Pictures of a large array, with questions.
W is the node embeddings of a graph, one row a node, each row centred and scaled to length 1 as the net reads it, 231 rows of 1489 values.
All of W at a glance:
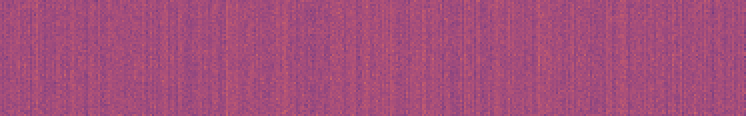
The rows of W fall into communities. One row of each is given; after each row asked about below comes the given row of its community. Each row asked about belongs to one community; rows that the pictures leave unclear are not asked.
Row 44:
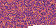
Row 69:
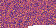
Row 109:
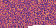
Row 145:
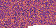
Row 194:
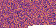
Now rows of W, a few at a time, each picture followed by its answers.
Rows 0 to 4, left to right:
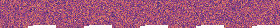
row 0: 145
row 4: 194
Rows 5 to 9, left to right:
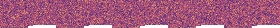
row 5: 69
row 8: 44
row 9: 145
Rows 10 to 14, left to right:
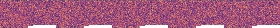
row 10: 44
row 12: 44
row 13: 194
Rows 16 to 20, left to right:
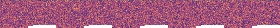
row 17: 44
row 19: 109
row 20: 69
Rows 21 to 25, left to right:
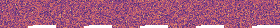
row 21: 145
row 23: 194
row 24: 69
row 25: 109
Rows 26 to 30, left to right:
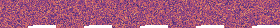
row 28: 69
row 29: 145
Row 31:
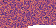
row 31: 109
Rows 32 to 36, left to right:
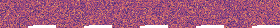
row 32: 69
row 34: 145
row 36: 145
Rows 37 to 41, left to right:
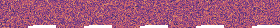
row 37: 69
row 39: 44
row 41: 145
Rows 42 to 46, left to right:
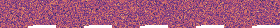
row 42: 44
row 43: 109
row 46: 44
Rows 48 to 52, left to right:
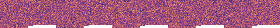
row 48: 109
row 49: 145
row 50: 44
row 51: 44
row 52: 194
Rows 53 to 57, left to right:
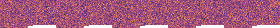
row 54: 44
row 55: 145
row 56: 44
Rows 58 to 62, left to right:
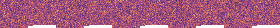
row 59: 109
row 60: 69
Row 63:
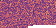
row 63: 194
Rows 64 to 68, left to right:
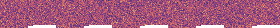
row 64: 109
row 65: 44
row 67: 44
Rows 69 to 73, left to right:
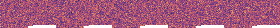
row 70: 145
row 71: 194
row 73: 69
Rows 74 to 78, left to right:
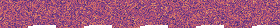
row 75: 145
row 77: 194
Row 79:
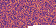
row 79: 145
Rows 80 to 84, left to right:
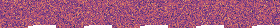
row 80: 145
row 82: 44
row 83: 109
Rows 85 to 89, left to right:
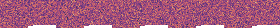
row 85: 44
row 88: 109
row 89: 69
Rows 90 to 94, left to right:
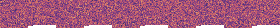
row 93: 44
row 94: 145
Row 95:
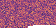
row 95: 145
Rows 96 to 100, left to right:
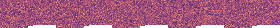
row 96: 69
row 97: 194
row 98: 44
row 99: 145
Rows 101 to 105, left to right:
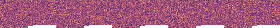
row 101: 109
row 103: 69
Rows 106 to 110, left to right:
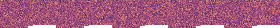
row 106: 194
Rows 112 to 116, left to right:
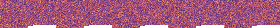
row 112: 44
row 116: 145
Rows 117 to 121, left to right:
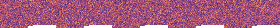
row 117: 109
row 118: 44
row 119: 145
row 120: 194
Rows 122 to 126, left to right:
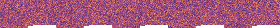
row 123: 145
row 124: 109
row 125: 194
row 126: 145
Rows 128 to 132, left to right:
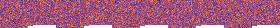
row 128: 44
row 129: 194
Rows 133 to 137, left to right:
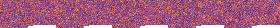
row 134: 109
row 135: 69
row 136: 109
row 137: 145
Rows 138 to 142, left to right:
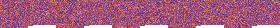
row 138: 109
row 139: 69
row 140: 44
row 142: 44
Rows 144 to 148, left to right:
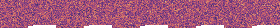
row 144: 194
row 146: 44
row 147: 109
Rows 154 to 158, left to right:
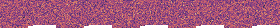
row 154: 44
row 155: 44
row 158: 44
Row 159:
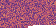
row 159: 194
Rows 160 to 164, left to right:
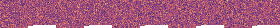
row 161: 69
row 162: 109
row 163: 109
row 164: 69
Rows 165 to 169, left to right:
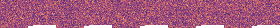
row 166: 145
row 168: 145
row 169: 109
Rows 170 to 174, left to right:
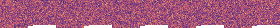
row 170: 44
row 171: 194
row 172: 194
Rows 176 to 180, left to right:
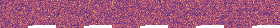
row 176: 145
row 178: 194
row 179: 194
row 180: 145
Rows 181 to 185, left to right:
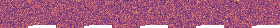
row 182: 109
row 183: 69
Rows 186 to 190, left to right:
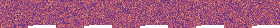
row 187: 194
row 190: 194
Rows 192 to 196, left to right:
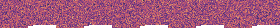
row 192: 69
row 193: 109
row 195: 109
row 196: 44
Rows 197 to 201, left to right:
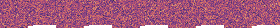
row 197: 145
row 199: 69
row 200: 145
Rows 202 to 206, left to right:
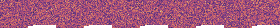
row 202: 194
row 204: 44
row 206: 145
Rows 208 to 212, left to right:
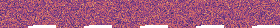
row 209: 145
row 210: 194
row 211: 69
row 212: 109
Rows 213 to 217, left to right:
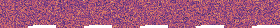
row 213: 44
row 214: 194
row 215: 194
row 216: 109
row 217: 145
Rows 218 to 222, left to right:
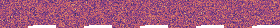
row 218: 145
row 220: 145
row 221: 69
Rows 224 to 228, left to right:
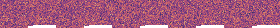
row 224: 145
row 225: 145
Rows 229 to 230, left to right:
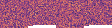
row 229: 109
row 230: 44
